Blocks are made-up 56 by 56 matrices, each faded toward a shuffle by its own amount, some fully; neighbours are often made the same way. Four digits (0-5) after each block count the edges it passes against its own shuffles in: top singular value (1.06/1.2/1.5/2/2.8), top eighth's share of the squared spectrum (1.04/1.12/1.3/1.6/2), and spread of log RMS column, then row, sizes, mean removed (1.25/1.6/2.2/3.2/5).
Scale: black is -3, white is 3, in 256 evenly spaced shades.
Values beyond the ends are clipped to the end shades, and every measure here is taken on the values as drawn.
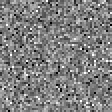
0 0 0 0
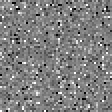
0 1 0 0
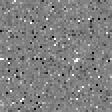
2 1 0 1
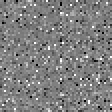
2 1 1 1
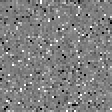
1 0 0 0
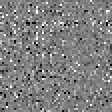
2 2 2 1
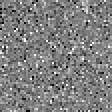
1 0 0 0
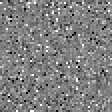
1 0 0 0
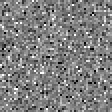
0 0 0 0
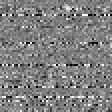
2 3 0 4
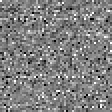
1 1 0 1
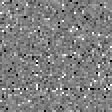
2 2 0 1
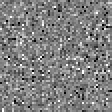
1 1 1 1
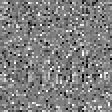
3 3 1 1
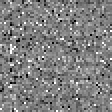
3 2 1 0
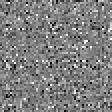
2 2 2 2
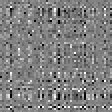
5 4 3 3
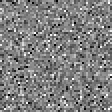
1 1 0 0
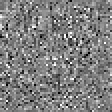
3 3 2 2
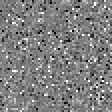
1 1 0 0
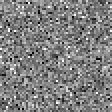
0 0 0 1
